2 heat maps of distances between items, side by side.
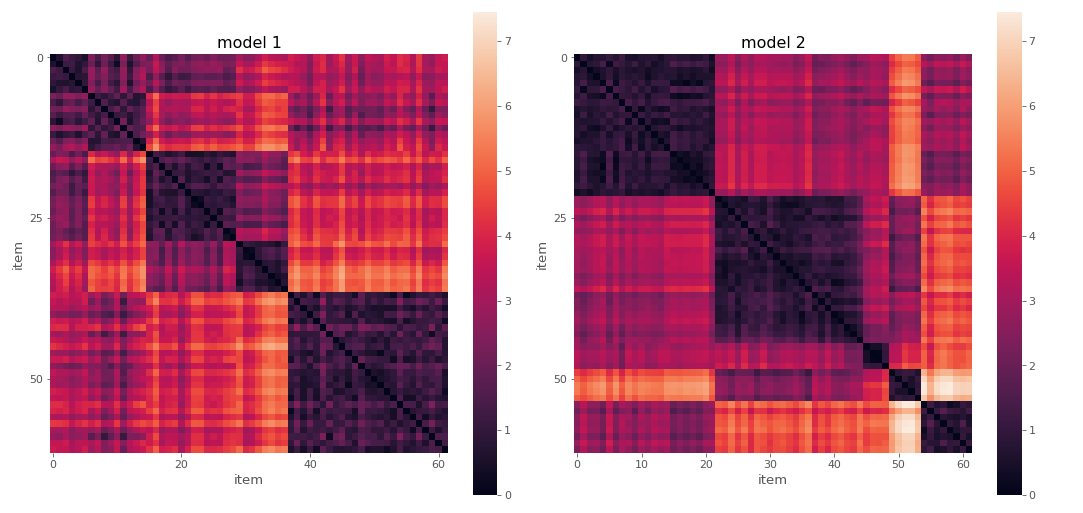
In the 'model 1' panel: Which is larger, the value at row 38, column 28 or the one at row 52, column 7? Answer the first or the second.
the first
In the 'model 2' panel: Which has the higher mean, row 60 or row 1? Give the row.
60
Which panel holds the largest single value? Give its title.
model 2
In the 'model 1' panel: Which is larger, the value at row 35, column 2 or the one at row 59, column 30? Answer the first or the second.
the first
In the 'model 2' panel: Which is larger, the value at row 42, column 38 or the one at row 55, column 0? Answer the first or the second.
the second
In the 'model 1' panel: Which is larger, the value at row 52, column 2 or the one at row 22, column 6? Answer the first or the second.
the second
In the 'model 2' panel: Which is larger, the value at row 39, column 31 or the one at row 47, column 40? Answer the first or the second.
the second
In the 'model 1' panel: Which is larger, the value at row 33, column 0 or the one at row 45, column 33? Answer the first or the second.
the second
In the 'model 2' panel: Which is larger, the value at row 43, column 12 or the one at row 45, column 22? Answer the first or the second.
the second
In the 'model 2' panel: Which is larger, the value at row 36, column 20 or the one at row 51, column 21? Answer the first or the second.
the second
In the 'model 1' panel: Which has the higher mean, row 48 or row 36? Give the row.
36
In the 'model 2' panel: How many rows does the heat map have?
62
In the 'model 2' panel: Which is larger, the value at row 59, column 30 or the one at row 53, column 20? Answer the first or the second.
the second
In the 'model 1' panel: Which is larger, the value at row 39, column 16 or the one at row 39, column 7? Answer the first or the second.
the first
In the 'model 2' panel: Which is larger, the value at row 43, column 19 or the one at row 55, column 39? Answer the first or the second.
the second
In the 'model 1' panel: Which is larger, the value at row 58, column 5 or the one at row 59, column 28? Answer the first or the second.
the second
